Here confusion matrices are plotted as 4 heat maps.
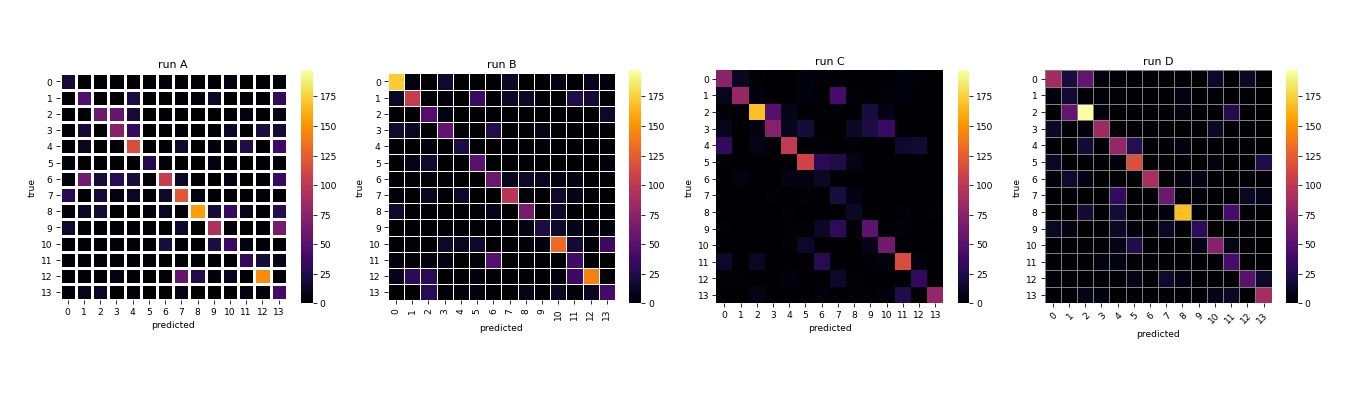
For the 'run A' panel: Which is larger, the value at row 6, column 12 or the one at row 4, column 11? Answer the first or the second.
the second
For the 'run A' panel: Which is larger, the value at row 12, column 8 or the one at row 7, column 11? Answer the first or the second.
the first
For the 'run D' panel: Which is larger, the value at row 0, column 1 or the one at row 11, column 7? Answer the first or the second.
the first
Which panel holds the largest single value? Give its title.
run D
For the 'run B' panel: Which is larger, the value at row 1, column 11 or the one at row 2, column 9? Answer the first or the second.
the first
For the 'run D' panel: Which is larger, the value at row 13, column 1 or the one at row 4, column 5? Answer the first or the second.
the second
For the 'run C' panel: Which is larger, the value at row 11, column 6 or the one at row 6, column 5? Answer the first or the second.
the first
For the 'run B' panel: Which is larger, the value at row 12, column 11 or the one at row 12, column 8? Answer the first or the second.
the first
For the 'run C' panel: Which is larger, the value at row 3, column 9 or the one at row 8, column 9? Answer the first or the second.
the first
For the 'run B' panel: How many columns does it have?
14
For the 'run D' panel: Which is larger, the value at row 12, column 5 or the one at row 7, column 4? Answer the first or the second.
the second
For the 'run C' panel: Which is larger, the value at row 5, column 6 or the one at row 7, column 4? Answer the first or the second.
the first
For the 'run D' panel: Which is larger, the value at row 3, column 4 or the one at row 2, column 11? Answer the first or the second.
the second
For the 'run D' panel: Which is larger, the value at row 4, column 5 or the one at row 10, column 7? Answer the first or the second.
the first
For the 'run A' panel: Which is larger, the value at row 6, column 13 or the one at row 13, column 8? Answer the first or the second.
the first
